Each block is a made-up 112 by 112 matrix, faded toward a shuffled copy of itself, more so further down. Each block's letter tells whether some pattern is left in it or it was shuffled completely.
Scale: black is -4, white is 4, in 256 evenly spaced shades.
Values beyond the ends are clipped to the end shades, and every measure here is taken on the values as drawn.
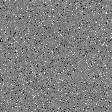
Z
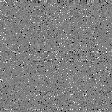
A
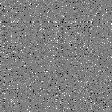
A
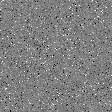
Z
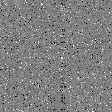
A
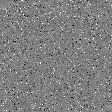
Z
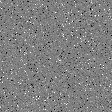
Z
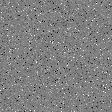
Z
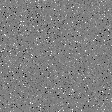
Z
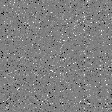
A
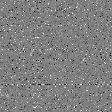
A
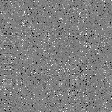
A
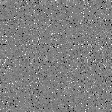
A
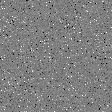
Z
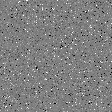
Z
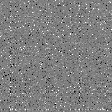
A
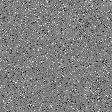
Z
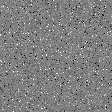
Z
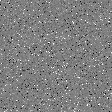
Z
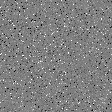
Z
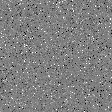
Z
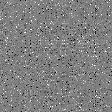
A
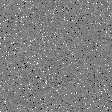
Z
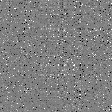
A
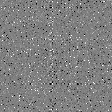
A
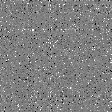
A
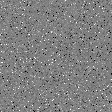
Z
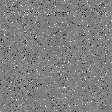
A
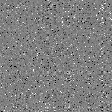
A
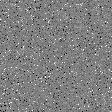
Z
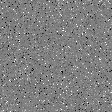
Z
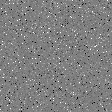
Z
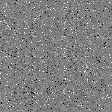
A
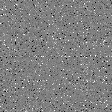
A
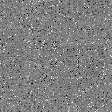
A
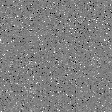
A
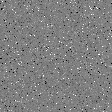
Z
